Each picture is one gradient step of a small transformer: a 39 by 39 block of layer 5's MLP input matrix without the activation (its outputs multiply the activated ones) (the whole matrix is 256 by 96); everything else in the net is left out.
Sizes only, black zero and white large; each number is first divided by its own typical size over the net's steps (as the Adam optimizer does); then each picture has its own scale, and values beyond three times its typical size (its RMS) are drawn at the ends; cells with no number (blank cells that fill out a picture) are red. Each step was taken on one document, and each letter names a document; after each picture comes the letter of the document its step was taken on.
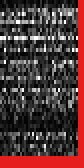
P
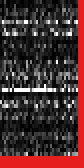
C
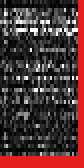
C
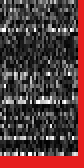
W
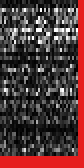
P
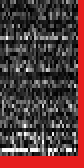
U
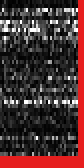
C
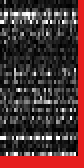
C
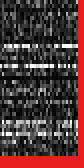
U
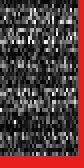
P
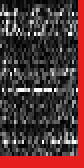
C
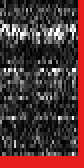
W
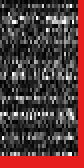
W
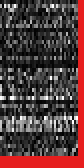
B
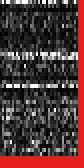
U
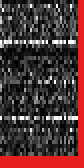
W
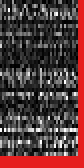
B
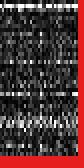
B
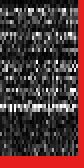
P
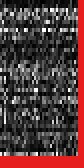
P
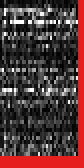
P
